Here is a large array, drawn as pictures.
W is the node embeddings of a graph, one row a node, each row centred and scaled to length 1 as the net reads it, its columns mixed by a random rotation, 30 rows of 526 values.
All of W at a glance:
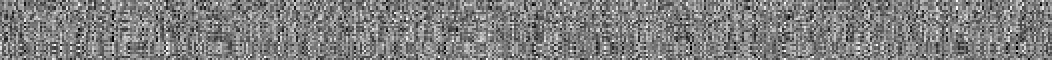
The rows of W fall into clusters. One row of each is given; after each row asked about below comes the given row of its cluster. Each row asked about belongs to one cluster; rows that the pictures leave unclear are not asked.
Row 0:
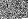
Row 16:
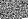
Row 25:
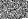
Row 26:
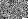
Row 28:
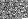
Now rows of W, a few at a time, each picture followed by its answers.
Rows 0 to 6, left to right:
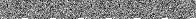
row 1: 25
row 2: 25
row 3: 0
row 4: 0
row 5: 16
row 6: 28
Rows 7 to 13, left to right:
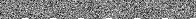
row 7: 16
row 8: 16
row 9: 16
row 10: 28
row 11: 25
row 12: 16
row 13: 25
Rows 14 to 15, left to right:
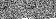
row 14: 28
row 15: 0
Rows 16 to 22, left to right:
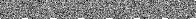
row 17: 26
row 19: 16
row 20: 16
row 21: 26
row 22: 25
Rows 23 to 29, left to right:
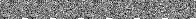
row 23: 26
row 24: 26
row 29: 25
